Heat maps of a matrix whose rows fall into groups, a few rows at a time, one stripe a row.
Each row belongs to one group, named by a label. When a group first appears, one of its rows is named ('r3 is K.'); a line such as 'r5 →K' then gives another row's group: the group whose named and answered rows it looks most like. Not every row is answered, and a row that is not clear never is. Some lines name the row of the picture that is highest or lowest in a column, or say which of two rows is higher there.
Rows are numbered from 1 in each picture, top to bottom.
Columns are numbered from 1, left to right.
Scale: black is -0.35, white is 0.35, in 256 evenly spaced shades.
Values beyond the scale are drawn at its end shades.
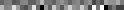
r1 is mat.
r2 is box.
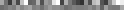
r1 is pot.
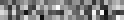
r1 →mat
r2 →pot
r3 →box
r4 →pot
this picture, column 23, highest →1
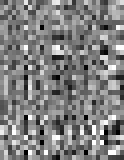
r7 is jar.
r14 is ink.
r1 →pot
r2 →ink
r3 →pot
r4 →mat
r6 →pot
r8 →jar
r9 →mat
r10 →pot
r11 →pot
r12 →jar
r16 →jar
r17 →ink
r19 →jar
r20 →ink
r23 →mat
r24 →ink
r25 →jar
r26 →box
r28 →pot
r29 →box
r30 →pot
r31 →ink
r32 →jar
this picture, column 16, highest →11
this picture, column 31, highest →10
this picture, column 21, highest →27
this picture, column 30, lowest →27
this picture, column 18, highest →27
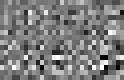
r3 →ink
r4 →jar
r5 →ink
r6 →mat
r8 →mat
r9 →box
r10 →jar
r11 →jar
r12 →pot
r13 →jar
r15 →pot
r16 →mat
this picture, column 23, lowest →14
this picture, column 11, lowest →14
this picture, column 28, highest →7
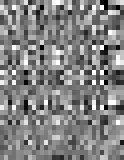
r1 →pot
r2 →box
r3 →ink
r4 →jar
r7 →ink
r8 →ink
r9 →mat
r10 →box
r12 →pot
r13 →pot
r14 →mat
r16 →jar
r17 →box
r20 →ink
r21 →ink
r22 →box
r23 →jar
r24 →pot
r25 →pot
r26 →mat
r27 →mat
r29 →ink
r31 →mat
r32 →jar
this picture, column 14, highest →1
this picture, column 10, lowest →3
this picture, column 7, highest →13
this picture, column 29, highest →21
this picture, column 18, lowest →3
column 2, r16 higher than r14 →Yes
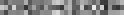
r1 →pot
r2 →box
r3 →pot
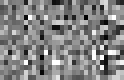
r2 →mat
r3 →mat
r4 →ink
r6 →jar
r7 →box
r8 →pot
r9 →mat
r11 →ink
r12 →box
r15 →pot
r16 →pot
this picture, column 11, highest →2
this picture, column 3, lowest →11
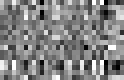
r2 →pot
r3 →pot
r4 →pot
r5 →mat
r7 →ink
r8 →pot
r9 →jar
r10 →ink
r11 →mat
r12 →mat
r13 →box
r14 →box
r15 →box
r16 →pot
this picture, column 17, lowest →10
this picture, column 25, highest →16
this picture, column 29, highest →10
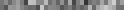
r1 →ink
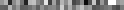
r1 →ink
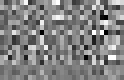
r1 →pot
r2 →box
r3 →mat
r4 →pot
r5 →jar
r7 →box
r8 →mat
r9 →mat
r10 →ink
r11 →jar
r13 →box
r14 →mat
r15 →mat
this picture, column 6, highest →1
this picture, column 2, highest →12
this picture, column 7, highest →1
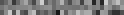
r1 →mat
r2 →mat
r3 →jar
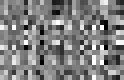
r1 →jar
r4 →mat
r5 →pot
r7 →pot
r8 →ink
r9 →pot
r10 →box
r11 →jar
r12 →box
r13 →box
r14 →mat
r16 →box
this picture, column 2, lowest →5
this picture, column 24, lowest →4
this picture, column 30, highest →9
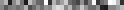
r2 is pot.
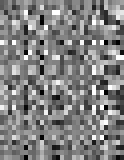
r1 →mat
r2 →mat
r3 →pot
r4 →pot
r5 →box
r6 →ink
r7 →jar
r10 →ink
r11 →ink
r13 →jar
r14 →box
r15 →box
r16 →mat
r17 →pot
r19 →box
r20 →jar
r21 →jar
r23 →ink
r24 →mat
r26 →box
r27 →mat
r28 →box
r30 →jar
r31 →mat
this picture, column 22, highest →12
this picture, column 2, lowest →3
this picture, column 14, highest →3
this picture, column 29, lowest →9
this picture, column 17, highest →23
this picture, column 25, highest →3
